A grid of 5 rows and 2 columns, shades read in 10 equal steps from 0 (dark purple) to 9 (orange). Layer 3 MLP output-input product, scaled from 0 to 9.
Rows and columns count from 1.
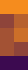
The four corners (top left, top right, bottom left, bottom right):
9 9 0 0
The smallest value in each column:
0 0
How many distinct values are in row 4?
2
